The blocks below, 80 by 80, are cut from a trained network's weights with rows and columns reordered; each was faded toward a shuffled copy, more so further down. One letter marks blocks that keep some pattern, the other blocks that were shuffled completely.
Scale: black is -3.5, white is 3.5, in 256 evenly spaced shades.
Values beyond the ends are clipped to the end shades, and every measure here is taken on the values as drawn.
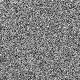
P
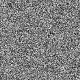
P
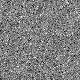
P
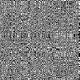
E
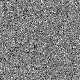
P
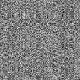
E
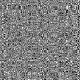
E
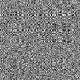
E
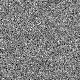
P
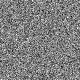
P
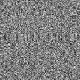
E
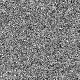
P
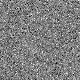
P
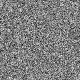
P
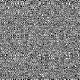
E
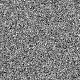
P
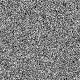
P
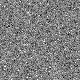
P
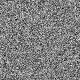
P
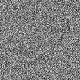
E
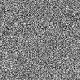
E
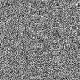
E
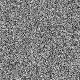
P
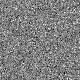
P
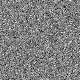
P
